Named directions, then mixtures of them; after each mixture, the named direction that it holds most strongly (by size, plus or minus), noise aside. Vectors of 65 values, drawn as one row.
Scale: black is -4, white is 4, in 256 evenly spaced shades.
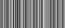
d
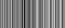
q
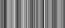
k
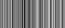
q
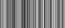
k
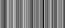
k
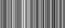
q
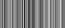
q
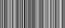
q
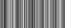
k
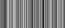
k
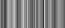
k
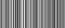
d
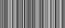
q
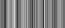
k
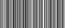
d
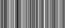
k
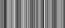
k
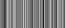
k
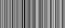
q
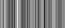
k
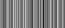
d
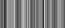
k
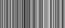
q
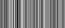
d
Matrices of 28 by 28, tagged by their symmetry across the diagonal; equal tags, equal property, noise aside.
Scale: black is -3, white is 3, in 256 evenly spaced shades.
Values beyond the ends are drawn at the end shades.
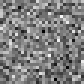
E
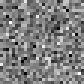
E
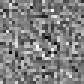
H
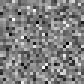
H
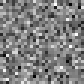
H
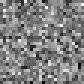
E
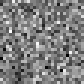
E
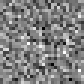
H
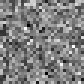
H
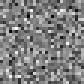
H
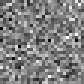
E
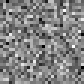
E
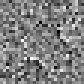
H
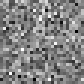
E
